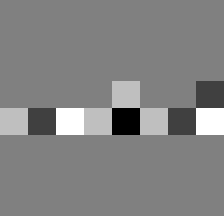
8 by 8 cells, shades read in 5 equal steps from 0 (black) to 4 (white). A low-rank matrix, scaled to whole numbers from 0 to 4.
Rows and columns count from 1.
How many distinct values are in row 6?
1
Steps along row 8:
same same same same same same same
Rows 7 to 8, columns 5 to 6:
2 2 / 2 2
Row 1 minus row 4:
0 0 0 0 -1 0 0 1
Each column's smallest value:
2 1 2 2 0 2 1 1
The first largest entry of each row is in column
1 1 1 5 3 1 1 1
